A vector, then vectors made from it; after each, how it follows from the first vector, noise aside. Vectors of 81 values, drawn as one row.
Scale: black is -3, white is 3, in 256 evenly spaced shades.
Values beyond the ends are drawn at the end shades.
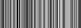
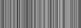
shrunk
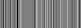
partly zeroed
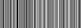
partly zeroed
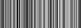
copied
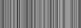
shrunk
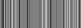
partly zeroed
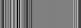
partly zeroed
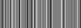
partly zeroed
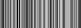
copied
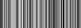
reversed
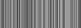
shrunk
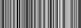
copied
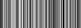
reversed
